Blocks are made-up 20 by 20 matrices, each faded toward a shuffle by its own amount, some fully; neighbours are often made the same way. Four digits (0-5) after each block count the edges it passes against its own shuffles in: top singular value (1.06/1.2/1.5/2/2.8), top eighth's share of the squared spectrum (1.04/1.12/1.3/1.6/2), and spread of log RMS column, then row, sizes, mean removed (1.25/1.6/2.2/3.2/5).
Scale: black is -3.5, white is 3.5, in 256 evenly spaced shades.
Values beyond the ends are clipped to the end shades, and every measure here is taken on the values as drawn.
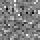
0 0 0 0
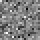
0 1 0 0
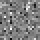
1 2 1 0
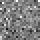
1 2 1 0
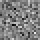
2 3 0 0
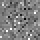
0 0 0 0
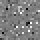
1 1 0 0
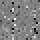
2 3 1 0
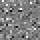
1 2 0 0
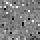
0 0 0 0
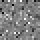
1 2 0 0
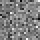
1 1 0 0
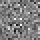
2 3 1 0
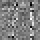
3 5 3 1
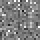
1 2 0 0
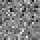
0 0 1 0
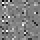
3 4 2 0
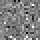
2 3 1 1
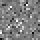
0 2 0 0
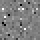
1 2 0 0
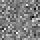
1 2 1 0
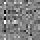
3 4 2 0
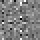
2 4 2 0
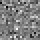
0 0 0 1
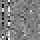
2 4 2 0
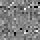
2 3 1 1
